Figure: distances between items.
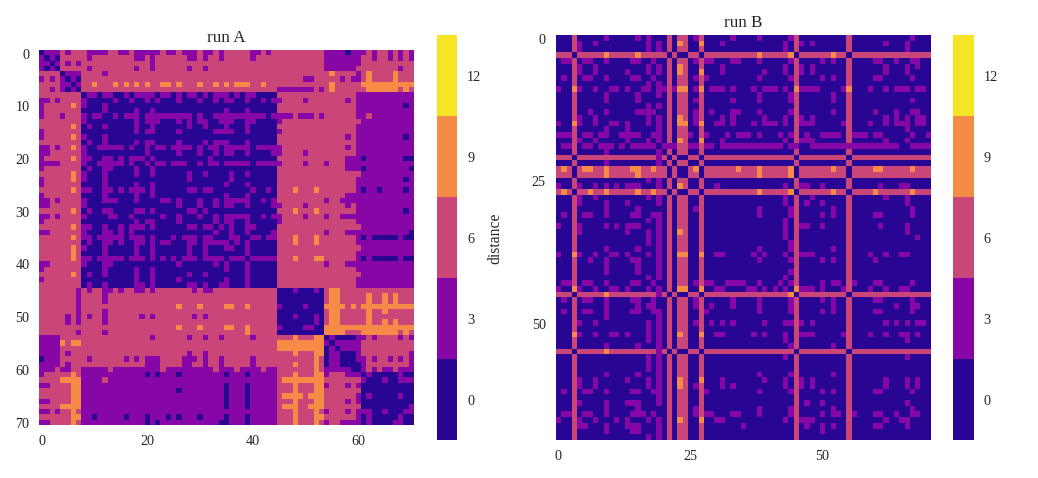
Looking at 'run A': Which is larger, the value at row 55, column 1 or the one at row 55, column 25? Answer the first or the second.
the second
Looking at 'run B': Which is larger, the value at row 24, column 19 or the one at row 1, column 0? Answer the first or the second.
the first
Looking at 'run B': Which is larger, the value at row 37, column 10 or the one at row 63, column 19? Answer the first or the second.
the second
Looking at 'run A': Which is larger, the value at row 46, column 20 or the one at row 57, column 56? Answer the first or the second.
the first
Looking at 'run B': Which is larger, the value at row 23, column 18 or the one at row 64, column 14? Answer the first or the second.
the first
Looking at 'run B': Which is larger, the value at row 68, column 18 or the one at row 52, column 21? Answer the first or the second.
the second
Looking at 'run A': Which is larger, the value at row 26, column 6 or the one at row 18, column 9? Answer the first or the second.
the first
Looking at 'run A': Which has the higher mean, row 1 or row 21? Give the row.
1
